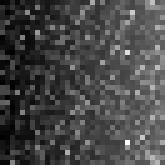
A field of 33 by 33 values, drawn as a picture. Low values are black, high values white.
Average level on the scale: 30%. Slope: up to the right. Grain: fine. Odd rows or columns: none.
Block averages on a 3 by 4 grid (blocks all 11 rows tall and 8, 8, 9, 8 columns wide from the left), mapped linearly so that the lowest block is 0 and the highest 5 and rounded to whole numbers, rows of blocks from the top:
0135
0235
0235
